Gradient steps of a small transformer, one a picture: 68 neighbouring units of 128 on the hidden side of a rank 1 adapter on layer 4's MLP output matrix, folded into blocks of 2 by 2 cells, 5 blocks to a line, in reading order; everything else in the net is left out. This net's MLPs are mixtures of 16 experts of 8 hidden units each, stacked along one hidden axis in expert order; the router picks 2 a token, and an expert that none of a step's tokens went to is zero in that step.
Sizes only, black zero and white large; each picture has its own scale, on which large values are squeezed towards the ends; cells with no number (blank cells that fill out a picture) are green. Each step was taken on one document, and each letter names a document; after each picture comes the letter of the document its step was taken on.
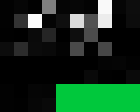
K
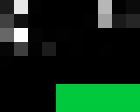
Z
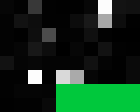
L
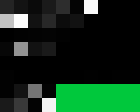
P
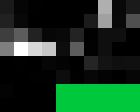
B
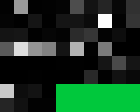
B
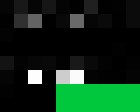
L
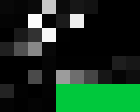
K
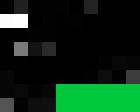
P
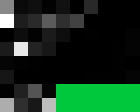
P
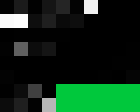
P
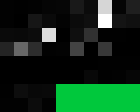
K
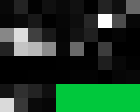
B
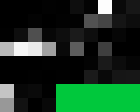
B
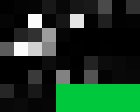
K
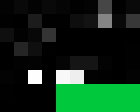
L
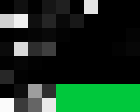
P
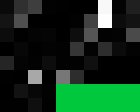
K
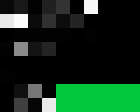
P
